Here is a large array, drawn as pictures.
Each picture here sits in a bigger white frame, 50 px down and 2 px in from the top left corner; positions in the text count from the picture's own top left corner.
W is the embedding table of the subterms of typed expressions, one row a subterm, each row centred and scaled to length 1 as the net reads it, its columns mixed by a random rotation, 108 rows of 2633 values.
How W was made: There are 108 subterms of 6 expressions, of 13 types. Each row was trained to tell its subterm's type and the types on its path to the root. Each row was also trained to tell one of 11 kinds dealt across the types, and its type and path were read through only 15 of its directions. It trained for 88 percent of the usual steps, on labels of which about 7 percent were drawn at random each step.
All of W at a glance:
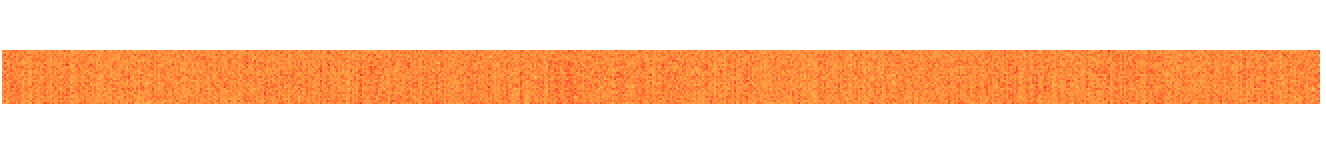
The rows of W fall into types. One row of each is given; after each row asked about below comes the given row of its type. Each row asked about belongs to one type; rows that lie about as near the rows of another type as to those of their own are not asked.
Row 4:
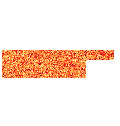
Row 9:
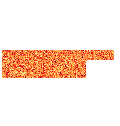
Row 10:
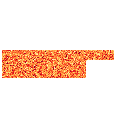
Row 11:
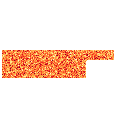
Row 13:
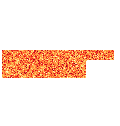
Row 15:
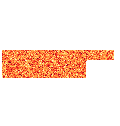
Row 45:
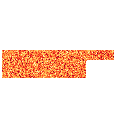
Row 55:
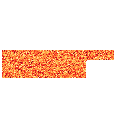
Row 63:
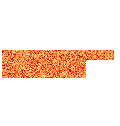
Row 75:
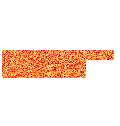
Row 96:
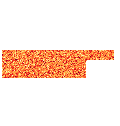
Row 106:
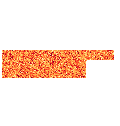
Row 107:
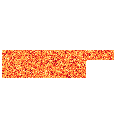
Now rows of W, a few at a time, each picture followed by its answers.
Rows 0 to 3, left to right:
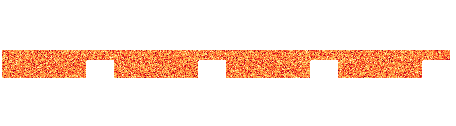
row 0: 4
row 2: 63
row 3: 45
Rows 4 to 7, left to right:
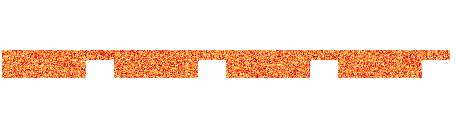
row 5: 15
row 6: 10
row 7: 55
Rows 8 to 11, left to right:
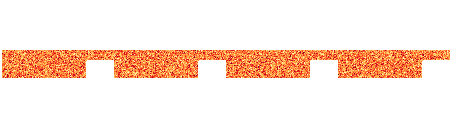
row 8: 107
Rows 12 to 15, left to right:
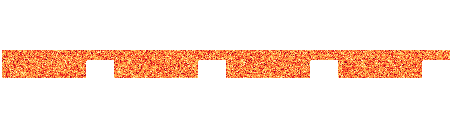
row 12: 9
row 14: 11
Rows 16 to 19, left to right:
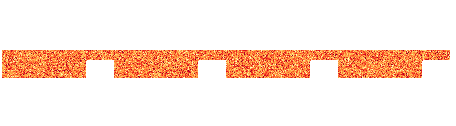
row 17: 63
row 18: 9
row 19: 9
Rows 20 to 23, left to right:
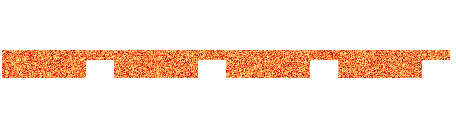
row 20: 13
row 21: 107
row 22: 45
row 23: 96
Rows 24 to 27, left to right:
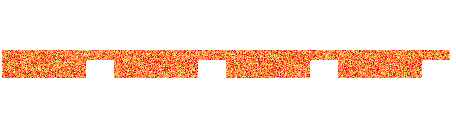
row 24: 96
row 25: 75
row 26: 15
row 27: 45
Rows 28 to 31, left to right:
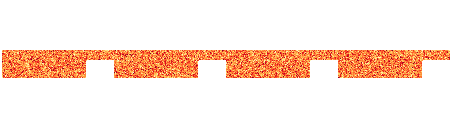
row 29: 106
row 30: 55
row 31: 106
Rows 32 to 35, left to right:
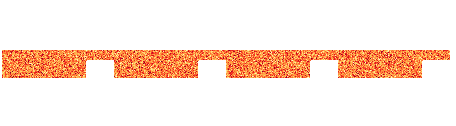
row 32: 96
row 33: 55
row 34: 96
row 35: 106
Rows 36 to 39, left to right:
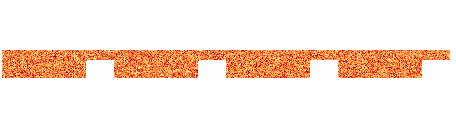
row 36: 10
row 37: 9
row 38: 15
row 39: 96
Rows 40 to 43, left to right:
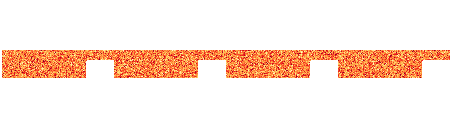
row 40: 15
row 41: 13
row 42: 75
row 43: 4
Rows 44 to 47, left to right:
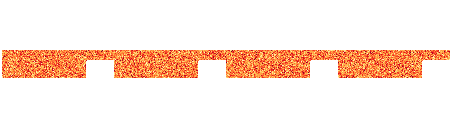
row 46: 15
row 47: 13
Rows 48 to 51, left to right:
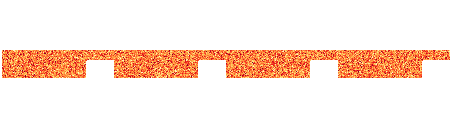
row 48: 75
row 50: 106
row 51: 10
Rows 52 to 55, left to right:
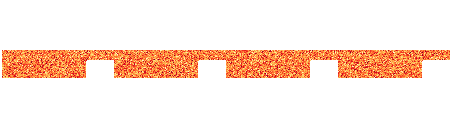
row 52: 55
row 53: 45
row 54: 4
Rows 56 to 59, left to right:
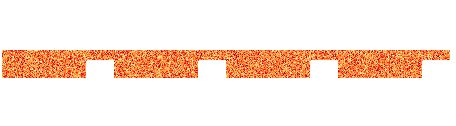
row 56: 4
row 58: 106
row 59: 45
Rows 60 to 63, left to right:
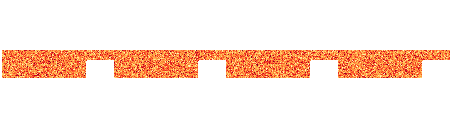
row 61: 15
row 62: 75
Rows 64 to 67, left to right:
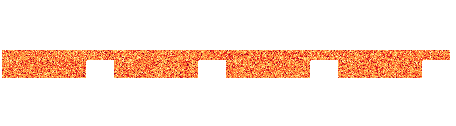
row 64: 106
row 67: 10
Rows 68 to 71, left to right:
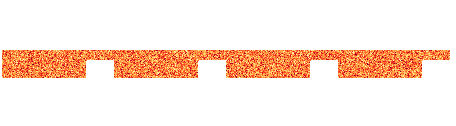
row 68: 75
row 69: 55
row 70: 10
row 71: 75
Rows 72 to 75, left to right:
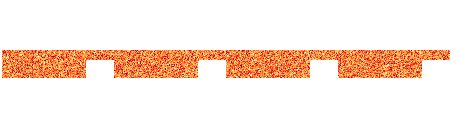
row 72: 10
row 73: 45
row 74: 63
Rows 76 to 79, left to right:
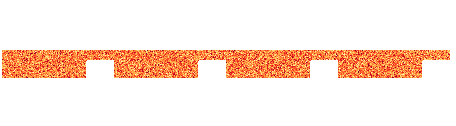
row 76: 11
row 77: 9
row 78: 15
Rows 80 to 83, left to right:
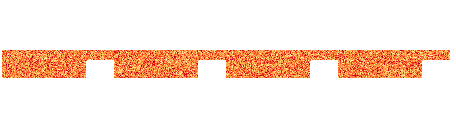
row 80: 15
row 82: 106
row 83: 75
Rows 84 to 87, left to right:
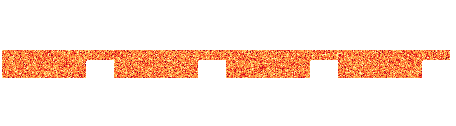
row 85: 96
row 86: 11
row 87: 9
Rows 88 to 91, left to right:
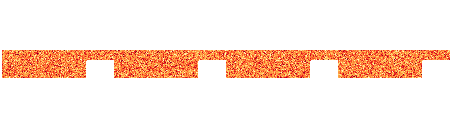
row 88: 45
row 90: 15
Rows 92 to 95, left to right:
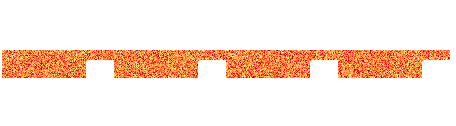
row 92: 107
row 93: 106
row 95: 106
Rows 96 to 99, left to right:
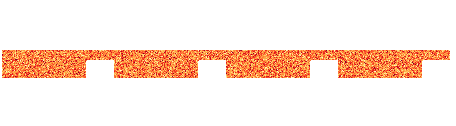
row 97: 107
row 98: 13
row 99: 13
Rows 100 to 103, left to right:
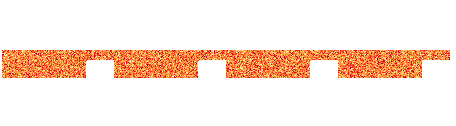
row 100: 55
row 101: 11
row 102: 107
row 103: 63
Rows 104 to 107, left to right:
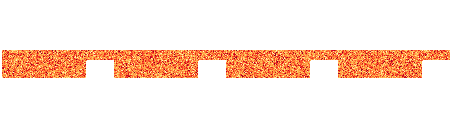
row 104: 75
